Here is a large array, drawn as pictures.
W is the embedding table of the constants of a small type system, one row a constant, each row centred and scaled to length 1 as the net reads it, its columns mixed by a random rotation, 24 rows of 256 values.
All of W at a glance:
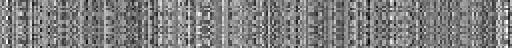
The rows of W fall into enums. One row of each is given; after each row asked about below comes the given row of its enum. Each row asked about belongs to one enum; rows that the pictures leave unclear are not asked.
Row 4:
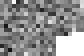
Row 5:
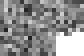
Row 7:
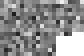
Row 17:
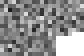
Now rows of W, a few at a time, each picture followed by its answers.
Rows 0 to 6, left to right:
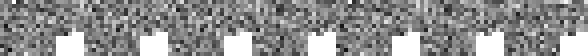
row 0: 4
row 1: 17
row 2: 17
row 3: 5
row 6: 7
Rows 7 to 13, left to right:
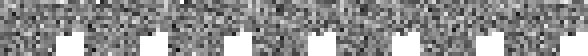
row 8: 4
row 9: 4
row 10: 5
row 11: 5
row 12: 17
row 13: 7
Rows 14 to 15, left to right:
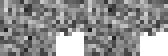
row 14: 5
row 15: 5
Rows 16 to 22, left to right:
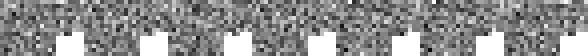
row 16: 7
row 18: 5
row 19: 17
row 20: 4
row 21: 4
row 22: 7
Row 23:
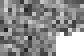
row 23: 5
